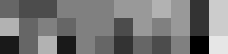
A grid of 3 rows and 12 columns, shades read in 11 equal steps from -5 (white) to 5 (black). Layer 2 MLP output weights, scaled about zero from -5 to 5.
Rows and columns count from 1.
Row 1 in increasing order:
-3 -2 -1 -1 -1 0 0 0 1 2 2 3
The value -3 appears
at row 1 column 12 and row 2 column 12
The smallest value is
-4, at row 3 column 12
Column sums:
3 4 0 5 0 1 4 -1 0 -2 11 -10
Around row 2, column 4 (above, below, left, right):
0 4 0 0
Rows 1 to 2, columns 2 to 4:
2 2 0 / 1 0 1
